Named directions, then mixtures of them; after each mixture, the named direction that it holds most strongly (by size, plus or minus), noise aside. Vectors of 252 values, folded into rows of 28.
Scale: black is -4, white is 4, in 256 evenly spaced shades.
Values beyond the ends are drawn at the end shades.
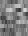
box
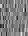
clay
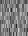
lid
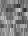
box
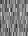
lid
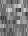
box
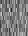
lid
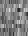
box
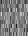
lid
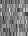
lid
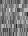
lid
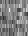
box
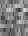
box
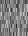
lid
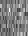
clay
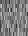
lid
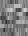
box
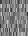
lid
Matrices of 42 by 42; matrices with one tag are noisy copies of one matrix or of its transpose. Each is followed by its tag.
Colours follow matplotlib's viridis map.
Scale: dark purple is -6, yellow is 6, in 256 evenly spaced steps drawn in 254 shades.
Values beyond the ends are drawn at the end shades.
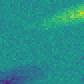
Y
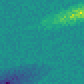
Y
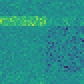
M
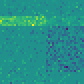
M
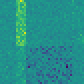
M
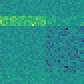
M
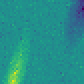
Y
